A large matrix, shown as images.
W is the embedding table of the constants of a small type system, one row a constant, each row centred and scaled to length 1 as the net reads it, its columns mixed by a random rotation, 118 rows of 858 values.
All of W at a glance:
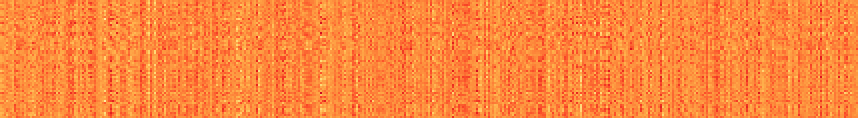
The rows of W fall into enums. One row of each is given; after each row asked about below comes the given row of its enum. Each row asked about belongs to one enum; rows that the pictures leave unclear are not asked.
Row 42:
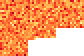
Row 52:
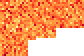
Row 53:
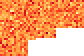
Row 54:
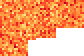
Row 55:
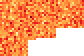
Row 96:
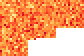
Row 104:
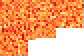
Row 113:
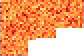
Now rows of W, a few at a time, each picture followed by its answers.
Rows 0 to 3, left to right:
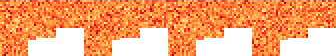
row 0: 52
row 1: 113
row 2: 52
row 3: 53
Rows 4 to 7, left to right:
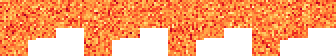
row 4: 113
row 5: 53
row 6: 104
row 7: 54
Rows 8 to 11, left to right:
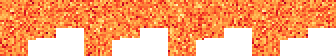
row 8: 53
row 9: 52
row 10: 96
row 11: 53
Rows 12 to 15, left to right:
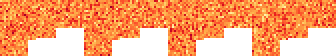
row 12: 113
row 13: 42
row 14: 104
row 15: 96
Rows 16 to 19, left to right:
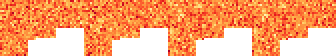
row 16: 42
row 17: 52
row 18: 96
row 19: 96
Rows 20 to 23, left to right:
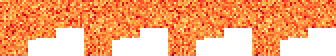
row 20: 113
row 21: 52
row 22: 52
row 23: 52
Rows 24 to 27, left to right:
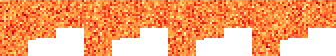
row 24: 113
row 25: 55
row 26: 55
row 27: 54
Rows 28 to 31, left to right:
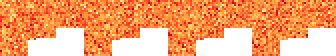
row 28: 96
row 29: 54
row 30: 54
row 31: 53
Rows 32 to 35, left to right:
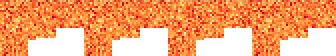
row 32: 52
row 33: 52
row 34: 55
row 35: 52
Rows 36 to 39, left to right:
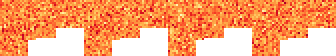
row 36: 104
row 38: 96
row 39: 53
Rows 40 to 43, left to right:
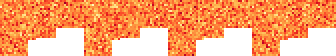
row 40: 54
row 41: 96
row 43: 54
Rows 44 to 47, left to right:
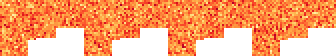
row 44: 96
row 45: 54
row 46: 54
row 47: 104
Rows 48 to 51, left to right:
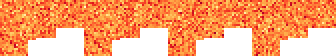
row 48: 54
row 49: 54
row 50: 53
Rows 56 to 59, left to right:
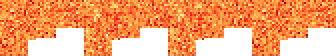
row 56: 53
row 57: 96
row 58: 96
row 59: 53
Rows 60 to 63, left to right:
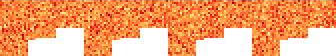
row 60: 104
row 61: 113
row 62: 54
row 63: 55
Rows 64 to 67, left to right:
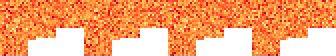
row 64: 52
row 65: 53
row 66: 52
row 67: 42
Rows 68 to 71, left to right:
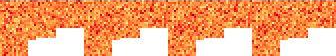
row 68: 52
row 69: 113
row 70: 113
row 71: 113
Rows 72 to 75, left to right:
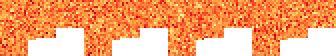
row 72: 53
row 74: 96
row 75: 104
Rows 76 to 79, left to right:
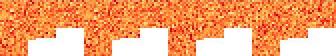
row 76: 53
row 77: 53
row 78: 104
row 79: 113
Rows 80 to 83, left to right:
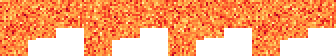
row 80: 113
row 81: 55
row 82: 52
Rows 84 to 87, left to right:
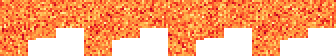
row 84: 104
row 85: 113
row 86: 54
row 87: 113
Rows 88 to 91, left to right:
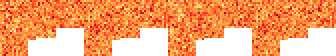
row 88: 52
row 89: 113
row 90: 96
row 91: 113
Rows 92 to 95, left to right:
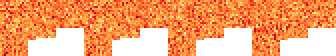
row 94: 55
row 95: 104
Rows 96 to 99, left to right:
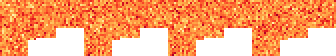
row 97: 52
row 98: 52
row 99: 113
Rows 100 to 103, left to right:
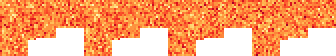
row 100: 96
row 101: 96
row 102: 54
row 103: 52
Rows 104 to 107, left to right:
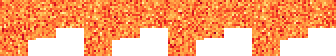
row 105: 55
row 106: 53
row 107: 55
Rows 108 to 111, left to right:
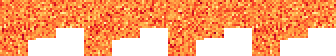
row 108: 104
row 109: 113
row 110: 53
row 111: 104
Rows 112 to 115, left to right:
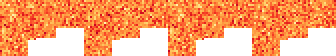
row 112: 96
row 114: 96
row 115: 55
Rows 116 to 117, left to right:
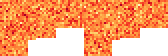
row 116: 113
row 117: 54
